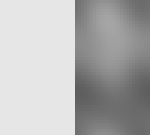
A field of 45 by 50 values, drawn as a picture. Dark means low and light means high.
It is made of 1 by 2 panels. Panel 1,1: very high, flat. Panel 1,2: middling, smooth.
